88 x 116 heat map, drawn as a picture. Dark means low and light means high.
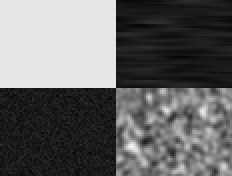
It is made of 2 by 2 panels. Panel 1,1: very high, flat. Panel 1,2: very low, streaked across, faint in contrast. Panel 2,1: very low, fine-grained, faint in contrast. Panel 2,2: middling, blotchy, strong in contrast.
